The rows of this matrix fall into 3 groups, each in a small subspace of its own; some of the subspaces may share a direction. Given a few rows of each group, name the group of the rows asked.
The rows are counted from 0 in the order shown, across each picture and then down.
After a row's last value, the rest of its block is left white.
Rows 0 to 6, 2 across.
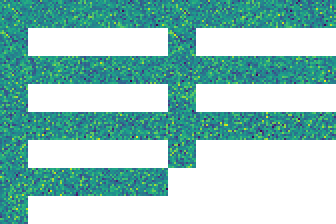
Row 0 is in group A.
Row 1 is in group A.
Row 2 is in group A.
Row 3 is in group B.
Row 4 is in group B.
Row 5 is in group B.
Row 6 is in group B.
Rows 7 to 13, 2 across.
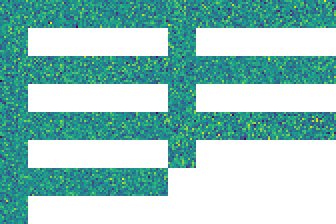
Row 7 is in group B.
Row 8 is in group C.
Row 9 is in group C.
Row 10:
B
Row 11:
C
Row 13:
C
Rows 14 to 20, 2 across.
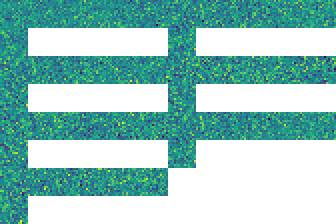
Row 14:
C
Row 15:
A
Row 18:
A
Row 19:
A
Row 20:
B
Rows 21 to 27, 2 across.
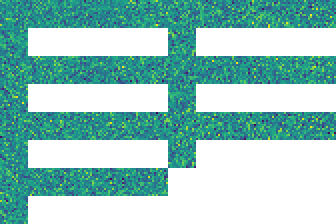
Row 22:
A
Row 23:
A
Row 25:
C
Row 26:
A
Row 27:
C
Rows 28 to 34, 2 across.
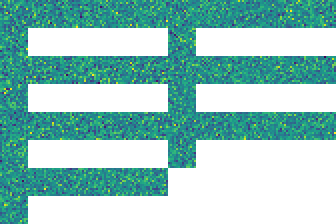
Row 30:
B
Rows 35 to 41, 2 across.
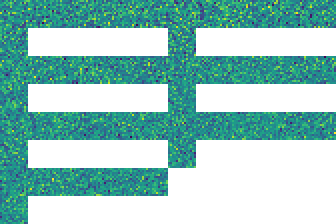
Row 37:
A
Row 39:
A
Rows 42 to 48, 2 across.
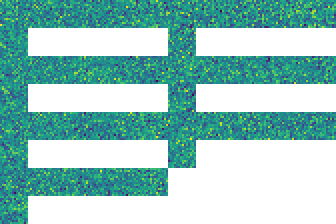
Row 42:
C
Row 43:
B
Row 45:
B
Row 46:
C
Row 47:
B
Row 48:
B
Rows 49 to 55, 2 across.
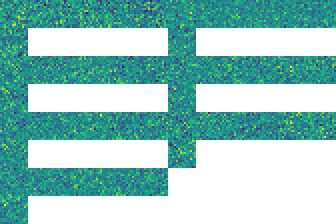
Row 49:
B
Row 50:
B
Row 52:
C
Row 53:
B
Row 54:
A
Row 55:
B
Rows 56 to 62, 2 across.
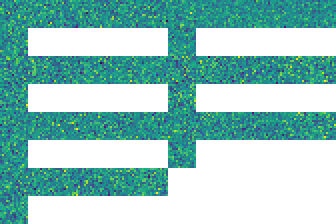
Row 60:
B
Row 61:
C
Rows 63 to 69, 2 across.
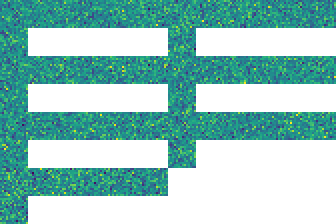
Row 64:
A
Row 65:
C
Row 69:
A
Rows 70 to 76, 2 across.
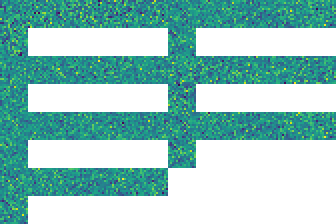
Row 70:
B
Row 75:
A
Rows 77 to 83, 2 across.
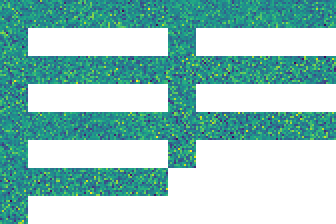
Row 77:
C
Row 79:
B
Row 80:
C
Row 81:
C
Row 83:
B
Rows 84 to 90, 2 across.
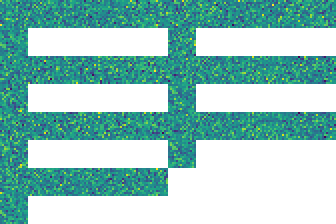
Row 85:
A
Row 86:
B
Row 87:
C
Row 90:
C
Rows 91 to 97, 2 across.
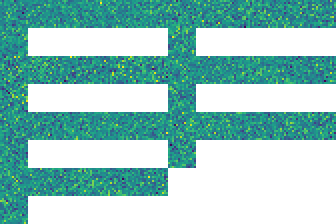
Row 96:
B
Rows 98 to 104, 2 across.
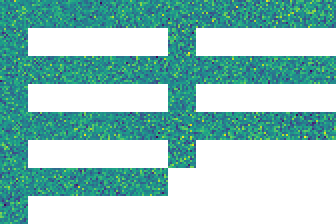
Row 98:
B
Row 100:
C
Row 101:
A
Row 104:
B
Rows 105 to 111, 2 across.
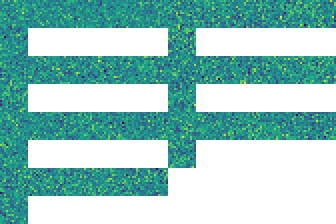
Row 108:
A
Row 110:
B
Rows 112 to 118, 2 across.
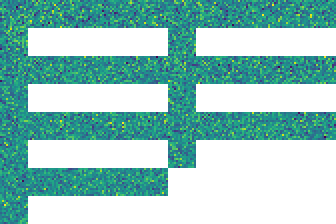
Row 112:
B
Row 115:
C
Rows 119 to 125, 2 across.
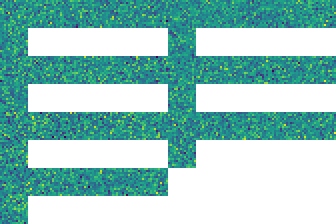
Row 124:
A
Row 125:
B
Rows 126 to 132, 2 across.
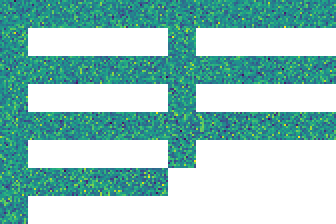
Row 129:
B
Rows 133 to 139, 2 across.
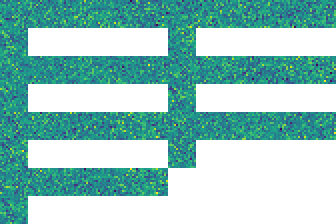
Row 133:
C
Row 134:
B
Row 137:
A
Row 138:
B
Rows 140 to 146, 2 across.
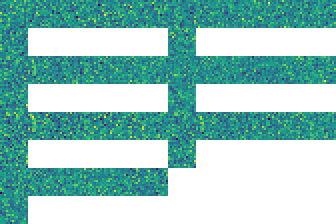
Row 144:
A
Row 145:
A
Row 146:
C
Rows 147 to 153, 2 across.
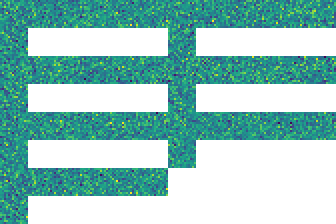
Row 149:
A
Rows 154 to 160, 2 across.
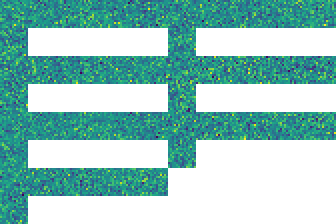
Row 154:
B
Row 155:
A
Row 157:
B
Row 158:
C
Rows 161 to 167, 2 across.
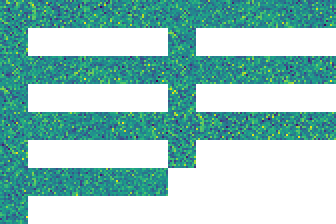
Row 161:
A
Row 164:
B
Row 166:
A
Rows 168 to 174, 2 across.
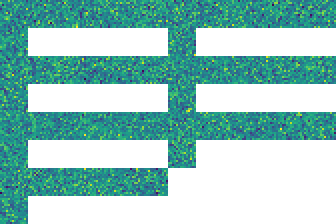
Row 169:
A
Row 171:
B
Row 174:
C
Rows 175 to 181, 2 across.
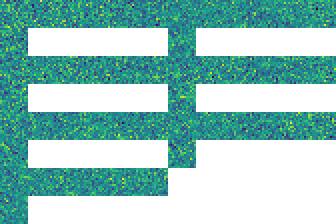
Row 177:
B
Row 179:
A
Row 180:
B
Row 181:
C
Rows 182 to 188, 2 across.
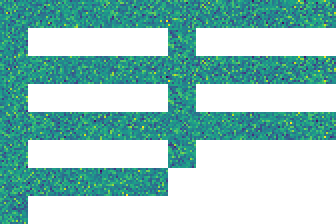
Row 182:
A
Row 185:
C
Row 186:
A
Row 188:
B
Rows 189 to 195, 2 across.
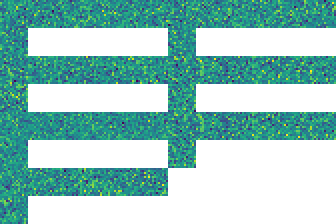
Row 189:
B
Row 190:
C
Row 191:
B
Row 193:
C
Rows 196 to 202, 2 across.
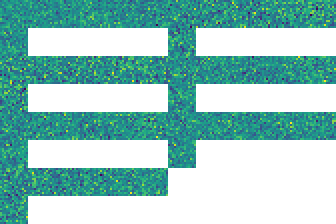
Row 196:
B
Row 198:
B
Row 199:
C
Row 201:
C
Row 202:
A
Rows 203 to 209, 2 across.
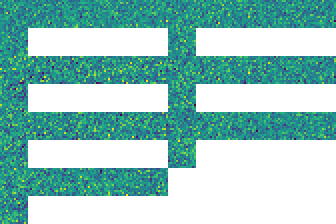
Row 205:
B
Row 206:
A
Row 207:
B
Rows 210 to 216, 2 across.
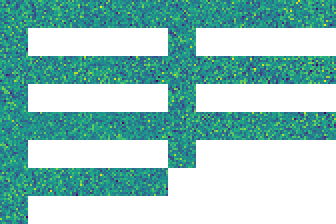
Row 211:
A
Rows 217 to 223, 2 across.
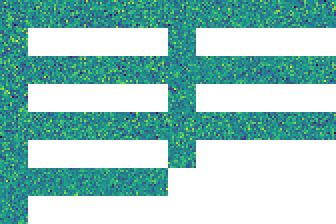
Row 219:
B
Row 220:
C
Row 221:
C
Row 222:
B
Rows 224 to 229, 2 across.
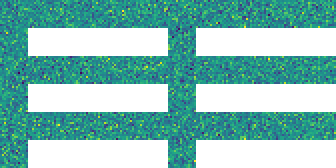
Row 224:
C
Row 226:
B
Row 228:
B
